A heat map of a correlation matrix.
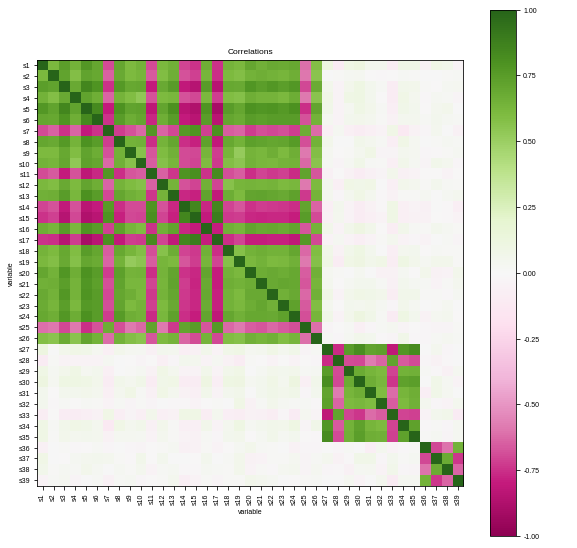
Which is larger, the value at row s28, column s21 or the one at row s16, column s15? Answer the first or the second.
the first
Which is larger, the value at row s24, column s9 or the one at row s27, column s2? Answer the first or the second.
the first
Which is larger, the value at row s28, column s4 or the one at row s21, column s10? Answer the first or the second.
the second
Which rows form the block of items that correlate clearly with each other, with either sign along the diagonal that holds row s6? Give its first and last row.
s1 to s26
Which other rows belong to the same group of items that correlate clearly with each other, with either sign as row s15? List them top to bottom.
s1, s2, s3, s4, s5, s6, s7, s8, s9, s10, s11, s12, s13, s14, s16, s17, s18, s19, s20, s21, s22, s23, s24, s25, s26
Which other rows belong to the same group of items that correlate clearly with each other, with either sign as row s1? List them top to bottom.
s2, s3, s4, s5, s6, s7, s8, s9, s10, s11, s12, s13, s14, s15, s16, s17, s18, s19, s20, s21, s22, s23, s24, s25, s26
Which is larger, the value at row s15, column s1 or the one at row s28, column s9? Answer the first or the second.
the second
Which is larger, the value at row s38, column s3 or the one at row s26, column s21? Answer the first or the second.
the second
